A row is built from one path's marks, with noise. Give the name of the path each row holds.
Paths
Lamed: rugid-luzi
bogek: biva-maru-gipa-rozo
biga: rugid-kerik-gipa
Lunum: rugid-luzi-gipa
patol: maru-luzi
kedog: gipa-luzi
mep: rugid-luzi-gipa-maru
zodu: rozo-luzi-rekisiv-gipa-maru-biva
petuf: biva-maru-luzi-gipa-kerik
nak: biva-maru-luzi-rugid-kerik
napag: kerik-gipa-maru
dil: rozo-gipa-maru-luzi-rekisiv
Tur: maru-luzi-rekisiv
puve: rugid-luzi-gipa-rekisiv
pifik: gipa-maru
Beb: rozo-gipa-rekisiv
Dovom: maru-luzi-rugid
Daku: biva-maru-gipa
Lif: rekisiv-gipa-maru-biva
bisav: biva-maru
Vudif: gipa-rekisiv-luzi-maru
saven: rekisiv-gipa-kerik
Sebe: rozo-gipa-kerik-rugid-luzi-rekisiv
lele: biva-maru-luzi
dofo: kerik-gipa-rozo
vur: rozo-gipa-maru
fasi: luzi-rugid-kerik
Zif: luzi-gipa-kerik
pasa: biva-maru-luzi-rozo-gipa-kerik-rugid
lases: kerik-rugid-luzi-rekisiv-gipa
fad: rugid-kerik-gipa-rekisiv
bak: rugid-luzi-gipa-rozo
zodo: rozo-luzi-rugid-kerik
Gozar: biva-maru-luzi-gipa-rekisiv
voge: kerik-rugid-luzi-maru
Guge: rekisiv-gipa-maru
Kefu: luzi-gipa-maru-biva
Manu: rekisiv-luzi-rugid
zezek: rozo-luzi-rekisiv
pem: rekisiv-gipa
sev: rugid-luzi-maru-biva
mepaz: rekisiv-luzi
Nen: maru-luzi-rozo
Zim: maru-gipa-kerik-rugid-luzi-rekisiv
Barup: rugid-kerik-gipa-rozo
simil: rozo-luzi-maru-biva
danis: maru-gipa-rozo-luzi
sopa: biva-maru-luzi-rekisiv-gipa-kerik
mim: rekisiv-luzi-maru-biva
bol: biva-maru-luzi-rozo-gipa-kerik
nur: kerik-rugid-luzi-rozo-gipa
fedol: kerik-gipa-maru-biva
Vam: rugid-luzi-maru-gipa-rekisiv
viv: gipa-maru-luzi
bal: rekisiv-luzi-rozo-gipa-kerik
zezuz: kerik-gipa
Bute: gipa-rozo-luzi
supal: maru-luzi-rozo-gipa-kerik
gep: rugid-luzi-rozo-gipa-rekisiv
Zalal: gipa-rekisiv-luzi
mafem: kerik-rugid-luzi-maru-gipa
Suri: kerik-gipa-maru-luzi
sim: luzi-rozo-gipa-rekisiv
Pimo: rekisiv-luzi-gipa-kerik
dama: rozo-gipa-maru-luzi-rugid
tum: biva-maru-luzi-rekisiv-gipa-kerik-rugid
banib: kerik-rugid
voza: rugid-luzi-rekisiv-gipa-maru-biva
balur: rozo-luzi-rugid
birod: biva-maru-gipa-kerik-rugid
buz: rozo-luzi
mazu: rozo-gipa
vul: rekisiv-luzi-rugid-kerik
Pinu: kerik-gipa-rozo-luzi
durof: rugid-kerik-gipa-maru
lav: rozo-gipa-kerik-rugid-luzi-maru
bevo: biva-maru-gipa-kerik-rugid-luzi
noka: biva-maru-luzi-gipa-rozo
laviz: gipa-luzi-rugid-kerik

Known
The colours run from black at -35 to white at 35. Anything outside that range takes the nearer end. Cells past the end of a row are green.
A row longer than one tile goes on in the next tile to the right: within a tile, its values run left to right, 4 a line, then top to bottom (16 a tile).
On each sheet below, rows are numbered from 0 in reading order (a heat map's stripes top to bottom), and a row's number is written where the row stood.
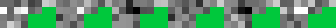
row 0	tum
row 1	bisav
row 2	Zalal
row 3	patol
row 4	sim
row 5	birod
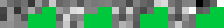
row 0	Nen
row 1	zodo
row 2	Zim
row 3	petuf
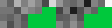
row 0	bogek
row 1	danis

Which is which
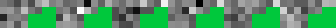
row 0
Dovom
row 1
simil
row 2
pifik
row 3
noka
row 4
Daku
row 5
Sebe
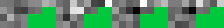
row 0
bak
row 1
fedol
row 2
pem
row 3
mazu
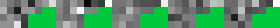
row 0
zodu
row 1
bol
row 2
Pinu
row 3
mep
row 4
napag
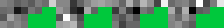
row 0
Bute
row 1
zezek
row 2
vur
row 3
saven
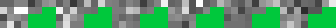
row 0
nak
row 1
vul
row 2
lav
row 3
Barup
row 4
dama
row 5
Pimo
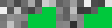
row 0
lases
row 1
zezuz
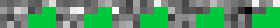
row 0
mafem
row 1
voge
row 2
voza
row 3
Lunum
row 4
Guge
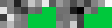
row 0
Manu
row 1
dil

